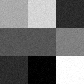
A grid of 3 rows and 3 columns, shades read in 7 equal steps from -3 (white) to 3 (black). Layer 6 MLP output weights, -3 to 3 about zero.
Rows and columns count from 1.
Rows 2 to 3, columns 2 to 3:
1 0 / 3 -3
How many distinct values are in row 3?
3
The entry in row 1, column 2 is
-2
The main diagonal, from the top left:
-1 1 -3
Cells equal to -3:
1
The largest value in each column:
2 3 2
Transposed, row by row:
-1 1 2 / -2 1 3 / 2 0 -3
